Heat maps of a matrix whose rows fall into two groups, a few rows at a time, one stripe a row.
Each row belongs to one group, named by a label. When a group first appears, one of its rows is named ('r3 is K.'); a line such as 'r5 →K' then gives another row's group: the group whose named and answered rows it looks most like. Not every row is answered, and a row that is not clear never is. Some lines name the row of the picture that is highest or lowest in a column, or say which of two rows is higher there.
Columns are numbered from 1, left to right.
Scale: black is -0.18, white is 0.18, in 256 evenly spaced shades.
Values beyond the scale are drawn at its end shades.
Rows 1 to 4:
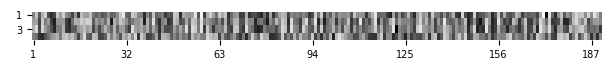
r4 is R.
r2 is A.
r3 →A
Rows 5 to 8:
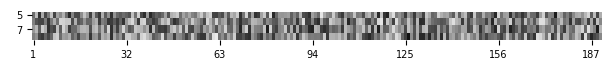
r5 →A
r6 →R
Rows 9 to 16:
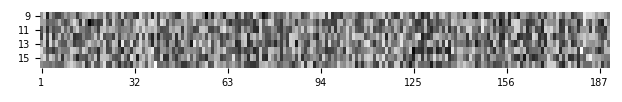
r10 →R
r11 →R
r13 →A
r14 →R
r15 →A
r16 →R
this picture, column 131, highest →9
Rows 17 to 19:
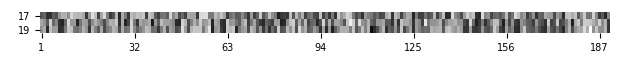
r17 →R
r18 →A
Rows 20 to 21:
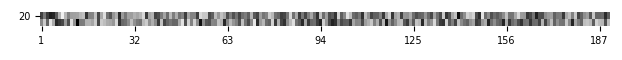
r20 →R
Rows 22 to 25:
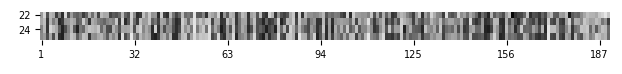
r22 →A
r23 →A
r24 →A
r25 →A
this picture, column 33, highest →24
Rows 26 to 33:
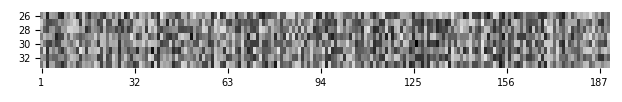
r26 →A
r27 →R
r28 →R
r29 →A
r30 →R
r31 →A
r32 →R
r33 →A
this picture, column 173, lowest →26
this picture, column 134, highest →26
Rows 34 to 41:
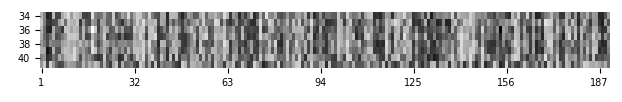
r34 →R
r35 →R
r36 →R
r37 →R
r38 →R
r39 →R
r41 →A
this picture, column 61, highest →37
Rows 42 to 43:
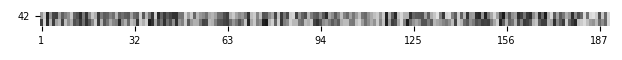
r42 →A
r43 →A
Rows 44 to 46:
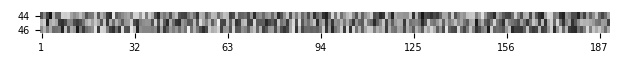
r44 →R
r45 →A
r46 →A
